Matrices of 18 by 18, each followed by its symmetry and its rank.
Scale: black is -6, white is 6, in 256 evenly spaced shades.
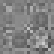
symmetric, rank three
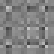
symmetric, rank two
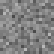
neither, full rank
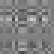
neither, rank two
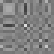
symmetric, rank two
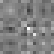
symmetric, rank three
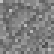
symmetric, full rank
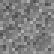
symmetric, full rank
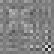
symmetric, rank three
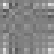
symmetric, rank two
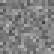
neither, full rank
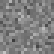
neither, full rank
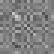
symmetric, rank three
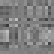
neither, rank two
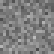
neither, full rank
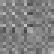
symmetric, rank three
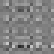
neither, rank two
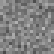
neither, full rank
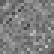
symmetric, full rank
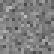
neither, full rank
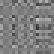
neither, rank two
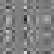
neither, rank two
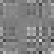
symmetric, rank two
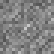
symmetric, full rank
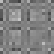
symmetric, rank two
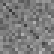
symmetric, full rank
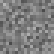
symmetric, full rank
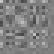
symmetric, rank two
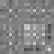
symmetric, rank three
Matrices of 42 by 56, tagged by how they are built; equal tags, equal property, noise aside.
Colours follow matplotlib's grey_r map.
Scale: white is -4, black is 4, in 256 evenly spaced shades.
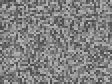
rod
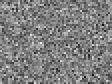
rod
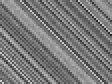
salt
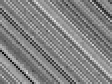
salt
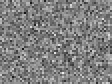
rod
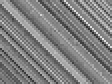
salt
